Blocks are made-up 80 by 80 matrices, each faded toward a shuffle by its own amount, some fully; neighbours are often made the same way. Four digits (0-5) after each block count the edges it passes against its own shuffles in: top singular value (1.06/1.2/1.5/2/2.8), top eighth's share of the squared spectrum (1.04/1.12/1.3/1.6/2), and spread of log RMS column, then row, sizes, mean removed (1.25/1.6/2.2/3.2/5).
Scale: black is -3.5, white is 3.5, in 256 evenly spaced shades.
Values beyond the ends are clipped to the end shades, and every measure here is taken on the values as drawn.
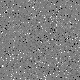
2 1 0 0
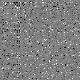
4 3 1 1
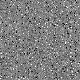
3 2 1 1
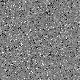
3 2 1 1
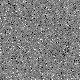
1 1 0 0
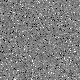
0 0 0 0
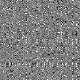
4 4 3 2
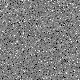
0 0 0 0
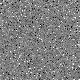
0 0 0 0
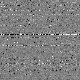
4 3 0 3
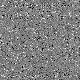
1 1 0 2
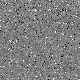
1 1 0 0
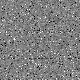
1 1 0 1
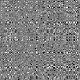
4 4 3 3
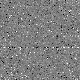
3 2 0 1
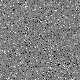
0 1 0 0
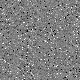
1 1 1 0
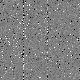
3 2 1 0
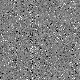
1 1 2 0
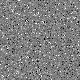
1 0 0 0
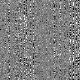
2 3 4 0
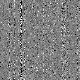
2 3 3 0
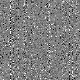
2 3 3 0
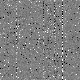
3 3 2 0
